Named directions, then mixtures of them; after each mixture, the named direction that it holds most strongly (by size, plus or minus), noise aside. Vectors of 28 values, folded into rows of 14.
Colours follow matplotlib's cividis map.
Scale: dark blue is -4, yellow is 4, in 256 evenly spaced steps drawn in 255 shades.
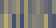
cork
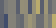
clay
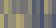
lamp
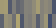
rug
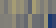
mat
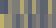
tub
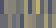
clay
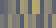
clay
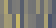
rug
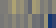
mat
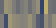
clay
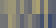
mat
